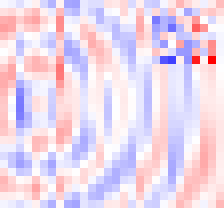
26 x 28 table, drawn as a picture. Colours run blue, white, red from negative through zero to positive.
Rings: centred on the middle left. Slope: none. Odd patch: rougher, in the top right. Roughest part: top right.
